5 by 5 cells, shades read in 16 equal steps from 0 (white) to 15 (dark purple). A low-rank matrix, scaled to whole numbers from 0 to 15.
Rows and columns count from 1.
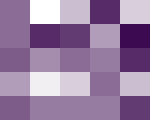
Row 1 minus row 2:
0 -13 -8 7 -12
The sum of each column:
44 29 36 44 47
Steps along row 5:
down same same up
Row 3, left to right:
10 7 9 8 13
